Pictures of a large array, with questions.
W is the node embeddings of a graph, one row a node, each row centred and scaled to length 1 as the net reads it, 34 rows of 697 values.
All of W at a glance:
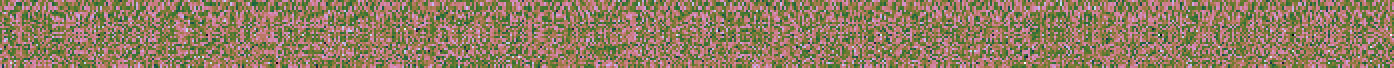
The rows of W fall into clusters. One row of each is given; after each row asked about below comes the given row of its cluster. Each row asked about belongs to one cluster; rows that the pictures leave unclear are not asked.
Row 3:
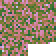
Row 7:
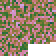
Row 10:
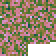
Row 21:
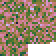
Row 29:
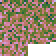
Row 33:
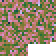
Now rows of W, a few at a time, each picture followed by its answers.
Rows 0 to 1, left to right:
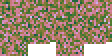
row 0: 10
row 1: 29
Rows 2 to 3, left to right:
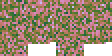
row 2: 29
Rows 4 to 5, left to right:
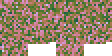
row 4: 3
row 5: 29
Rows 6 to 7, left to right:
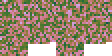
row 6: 7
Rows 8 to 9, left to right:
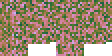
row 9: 10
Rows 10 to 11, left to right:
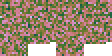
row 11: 33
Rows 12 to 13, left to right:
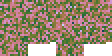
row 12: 10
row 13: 21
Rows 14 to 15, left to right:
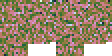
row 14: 7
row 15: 7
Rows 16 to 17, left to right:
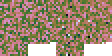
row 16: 10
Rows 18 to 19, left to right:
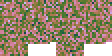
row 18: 10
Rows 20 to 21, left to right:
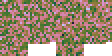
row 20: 7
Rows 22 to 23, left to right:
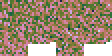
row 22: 29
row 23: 33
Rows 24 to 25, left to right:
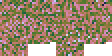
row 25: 7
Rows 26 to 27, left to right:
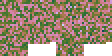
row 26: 7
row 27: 21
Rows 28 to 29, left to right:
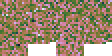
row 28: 3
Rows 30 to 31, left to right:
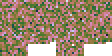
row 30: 33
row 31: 3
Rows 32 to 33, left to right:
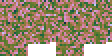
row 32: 33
